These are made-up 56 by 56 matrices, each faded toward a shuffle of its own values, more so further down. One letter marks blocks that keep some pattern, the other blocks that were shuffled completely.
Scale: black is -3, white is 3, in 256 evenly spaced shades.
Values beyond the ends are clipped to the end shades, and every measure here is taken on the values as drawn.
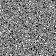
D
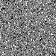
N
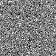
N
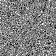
D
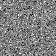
D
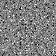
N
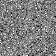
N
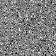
N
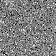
D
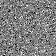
D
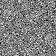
D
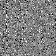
N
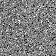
D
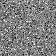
D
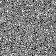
D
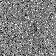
D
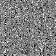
N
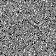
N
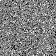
D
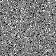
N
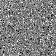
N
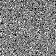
N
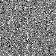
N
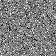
D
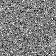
D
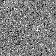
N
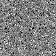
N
